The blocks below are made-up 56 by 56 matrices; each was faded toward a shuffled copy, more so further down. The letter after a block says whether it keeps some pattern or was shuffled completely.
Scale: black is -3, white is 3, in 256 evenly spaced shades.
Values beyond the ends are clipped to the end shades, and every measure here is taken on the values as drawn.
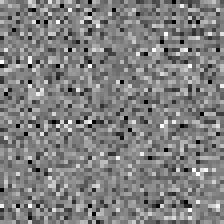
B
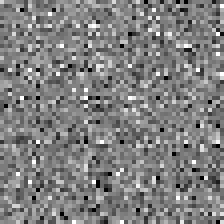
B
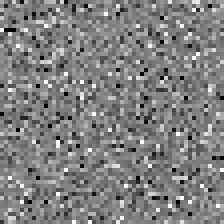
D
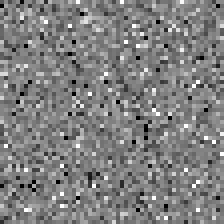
D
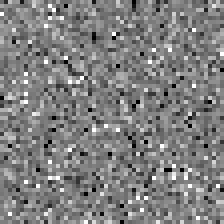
D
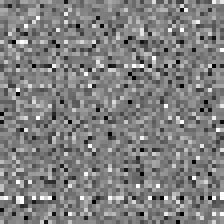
B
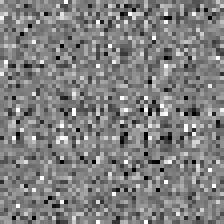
B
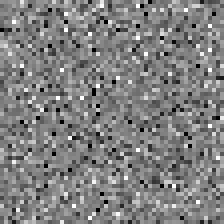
D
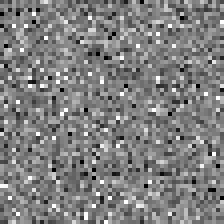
D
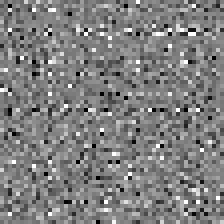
B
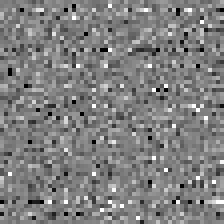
B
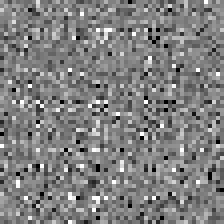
B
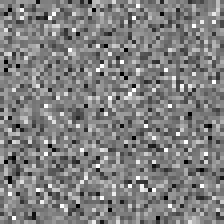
D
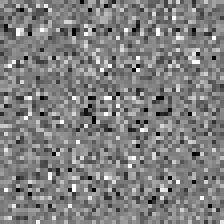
B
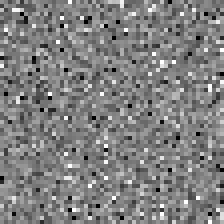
D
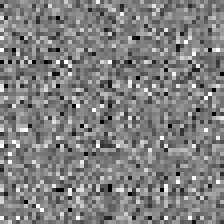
B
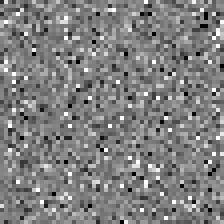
D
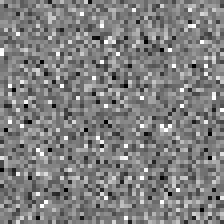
D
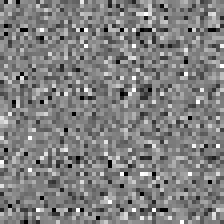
B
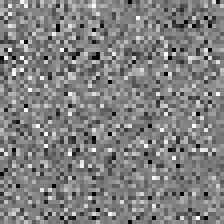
B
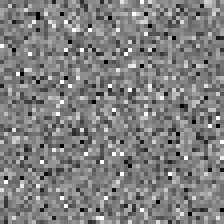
D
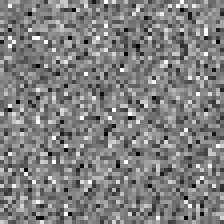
D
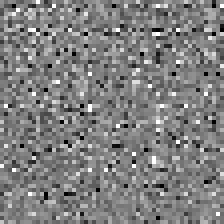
B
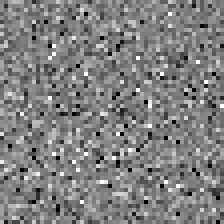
D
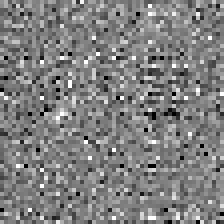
B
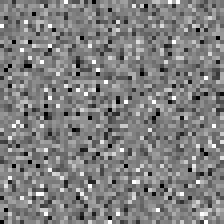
D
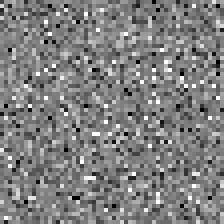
D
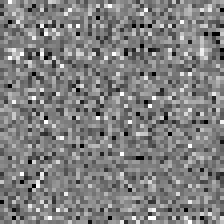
B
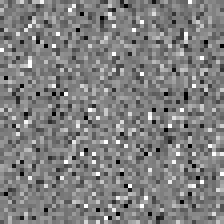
D
